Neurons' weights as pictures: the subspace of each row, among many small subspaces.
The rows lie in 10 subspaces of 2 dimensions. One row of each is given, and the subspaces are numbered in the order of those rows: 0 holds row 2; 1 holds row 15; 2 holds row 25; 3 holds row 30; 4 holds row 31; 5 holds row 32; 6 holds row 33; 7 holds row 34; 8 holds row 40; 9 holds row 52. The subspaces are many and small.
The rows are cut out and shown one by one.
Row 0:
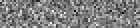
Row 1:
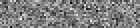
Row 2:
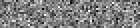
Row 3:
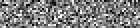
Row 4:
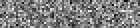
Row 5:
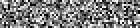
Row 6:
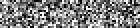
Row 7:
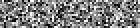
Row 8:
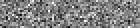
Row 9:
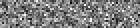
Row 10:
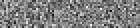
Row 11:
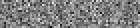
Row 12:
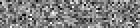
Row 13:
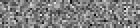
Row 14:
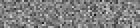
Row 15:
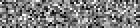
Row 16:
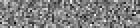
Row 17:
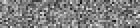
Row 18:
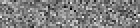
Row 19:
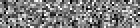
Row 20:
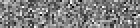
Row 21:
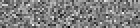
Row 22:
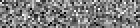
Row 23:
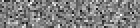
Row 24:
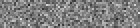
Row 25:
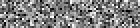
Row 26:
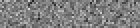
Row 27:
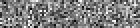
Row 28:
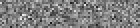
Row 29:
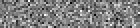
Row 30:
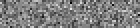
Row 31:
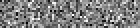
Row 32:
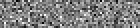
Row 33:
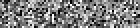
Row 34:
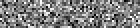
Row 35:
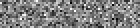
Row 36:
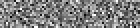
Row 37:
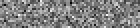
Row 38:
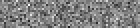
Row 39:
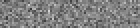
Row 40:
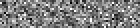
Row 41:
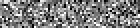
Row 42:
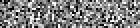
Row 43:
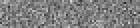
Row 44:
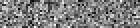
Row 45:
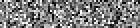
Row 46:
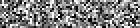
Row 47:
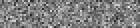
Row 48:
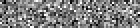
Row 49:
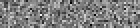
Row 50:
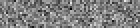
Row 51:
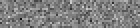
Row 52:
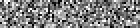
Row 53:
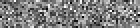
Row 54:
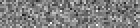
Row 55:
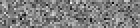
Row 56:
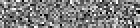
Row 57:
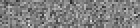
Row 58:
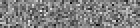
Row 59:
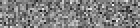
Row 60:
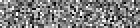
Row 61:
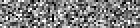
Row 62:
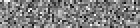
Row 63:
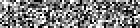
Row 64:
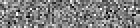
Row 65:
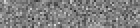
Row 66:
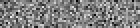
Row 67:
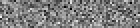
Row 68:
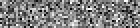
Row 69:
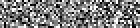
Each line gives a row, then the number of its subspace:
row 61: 0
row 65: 3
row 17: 3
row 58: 2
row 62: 9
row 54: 1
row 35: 8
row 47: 6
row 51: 3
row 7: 6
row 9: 8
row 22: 1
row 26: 4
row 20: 6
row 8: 0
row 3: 8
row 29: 6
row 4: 2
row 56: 5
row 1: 8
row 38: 6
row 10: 5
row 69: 5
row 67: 7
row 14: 5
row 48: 3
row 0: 1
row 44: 2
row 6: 3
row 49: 9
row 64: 5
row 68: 2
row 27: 2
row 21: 8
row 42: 4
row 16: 9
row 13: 9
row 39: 0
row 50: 7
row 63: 0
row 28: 1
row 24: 6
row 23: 4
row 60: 4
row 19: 3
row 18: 7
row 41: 7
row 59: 2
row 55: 8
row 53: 7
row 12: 1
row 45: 5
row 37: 7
